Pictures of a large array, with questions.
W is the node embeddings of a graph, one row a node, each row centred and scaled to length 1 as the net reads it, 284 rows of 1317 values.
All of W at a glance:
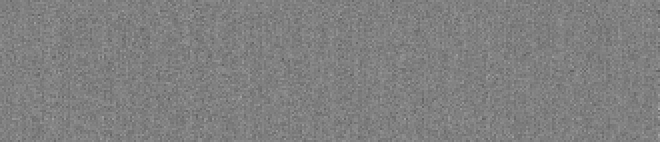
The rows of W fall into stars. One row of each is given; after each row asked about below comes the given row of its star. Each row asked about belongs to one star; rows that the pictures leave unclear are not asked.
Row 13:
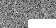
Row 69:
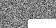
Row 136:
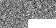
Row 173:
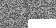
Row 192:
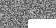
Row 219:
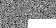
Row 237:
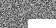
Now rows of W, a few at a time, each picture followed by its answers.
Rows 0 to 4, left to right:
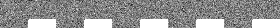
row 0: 219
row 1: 13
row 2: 69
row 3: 219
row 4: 136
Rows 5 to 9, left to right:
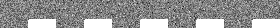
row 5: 192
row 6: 69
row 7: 173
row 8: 219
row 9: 13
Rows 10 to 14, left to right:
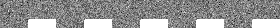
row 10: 136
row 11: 13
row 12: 69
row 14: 192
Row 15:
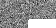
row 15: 173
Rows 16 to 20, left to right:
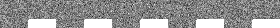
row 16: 13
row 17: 136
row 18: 237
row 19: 69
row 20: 192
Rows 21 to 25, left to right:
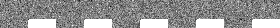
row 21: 192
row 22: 13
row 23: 13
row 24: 136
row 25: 136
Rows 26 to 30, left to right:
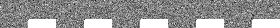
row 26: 237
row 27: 192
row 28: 219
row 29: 69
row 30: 219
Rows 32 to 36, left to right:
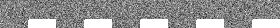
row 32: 13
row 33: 192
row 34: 173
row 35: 173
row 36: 219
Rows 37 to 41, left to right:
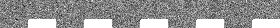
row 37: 136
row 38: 219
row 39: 219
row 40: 136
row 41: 173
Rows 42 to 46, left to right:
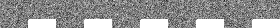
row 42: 69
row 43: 173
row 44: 136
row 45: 136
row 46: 136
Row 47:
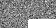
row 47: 69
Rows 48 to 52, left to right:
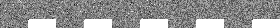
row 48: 192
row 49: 237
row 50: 237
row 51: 136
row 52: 192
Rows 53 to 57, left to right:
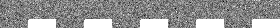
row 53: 136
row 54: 237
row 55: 69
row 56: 136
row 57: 69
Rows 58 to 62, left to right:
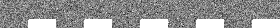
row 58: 192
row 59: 219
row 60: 237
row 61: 219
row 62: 219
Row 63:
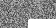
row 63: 136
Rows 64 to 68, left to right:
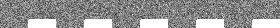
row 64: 192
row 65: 219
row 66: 69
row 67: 13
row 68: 13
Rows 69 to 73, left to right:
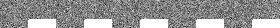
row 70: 136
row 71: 219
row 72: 192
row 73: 173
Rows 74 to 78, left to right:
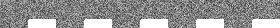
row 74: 219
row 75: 237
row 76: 219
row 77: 69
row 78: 173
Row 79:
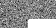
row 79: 219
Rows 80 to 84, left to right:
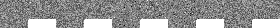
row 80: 136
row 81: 219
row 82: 237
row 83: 13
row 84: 192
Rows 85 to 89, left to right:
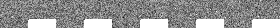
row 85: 192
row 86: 219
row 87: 173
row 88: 136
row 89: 219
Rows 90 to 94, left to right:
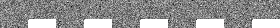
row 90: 192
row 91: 219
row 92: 192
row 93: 192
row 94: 69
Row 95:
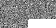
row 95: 69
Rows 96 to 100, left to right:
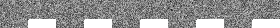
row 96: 136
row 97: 173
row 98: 192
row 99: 69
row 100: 237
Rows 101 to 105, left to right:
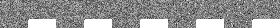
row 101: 13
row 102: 13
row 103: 173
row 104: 192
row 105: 192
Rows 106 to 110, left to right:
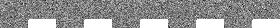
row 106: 173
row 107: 69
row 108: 173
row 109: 173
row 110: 237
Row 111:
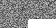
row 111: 69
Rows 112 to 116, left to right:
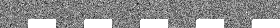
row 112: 173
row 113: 173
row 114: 173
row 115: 136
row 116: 237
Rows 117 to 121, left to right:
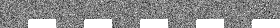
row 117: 173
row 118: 69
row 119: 173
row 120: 69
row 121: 237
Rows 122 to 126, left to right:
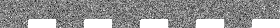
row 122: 13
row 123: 219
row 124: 13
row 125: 219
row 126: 136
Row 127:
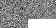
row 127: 69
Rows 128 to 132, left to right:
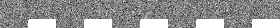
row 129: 173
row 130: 219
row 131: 69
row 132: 173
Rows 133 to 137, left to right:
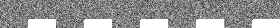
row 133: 136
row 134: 237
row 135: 13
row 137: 136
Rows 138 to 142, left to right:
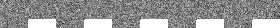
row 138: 69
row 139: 219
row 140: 219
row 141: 13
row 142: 13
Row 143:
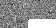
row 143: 192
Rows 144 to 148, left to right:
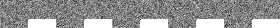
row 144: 136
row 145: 136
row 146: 136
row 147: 69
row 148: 219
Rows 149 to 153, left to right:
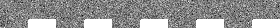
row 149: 219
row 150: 173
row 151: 173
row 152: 192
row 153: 13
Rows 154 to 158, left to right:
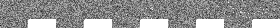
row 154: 219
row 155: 237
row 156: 136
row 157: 136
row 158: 13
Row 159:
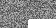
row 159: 13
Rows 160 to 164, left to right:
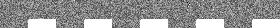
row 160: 219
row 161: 13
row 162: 173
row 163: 237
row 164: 69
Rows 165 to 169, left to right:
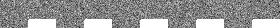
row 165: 136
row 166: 237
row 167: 69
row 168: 173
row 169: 13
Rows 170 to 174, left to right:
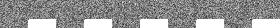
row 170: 13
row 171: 192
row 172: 173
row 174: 136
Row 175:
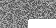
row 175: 13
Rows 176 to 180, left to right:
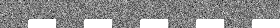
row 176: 192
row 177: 237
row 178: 136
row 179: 136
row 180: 136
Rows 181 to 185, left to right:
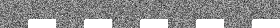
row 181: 173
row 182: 13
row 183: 136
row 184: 173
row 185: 237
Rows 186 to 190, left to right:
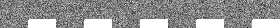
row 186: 13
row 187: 219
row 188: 192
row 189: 173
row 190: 237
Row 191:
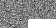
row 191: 136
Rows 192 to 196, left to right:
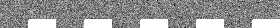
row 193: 237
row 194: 173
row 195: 173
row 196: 219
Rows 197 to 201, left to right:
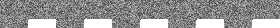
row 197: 13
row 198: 237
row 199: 237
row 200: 237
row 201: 13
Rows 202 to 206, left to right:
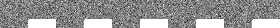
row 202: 69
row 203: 237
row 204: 69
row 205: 192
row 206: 237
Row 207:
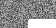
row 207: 237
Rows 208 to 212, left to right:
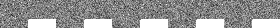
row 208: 192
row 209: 192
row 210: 69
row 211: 69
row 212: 237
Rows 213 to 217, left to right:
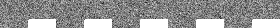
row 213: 13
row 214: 173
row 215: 173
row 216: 192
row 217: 136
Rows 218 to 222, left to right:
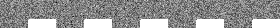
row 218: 173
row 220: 69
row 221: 13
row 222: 13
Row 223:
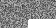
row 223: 136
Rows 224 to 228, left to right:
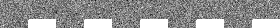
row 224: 192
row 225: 192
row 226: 69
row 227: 237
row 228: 219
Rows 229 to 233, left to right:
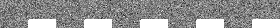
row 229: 173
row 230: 136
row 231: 192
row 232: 69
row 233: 173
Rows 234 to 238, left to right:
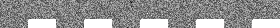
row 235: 69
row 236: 237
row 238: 237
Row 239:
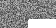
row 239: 237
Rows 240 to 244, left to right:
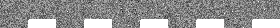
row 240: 219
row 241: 173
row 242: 13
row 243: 69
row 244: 136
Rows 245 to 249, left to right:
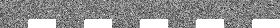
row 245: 173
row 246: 192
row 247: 237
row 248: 219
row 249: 69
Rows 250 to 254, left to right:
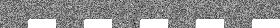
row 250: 237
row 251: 192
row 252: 13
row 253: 237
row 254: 237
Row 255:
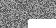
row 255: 219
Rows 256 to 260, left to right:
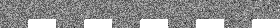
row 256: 69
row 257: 192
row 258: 237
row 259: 69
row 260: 219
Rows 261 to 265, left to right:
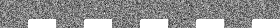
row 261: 136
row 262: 136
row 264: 136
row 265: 136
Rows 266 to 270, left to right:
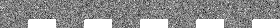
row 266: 237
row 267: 13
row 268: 173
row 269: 237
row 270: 13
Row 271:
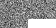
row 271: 173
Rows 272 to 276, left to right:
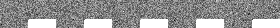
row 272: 237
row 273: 136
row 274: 219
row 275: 173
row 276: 192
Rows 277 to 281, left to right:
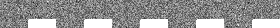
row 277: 173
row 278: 69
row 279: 237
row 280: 173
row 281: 69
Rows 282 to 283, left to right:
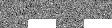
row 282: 13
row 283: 192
